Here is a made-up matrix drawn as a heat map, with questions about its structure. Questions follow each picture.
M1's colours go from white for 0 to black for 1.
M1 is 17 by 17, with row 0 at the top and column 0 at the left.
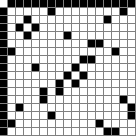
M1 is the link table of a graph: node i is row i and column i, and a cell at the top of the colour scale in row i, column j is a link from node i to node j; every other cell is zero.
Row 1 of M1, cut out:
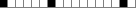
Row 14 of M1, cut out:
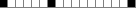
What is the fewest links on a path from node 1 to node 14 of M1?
2
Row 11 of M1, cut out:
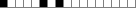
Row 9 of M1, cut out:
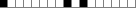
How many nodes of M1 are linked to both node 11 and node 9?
1
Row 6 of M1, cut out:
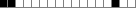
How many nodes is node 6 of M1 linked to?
3
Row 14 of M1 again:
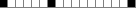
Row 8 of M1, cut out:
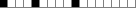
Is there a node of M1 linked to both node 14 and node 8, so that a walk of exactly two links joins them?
yes
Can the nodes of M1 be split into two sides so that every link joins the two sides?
no
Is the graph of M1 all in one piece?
yes
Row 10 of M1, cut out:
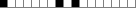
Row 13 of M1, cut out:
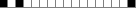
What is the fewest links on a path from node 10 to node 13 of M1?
2
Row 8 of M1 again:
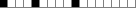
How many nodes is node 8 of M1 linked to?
3
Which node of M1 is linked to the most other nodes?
node 0
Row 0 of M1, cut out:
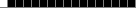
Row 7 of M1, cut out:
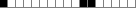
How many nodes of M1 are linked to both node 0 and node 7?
2
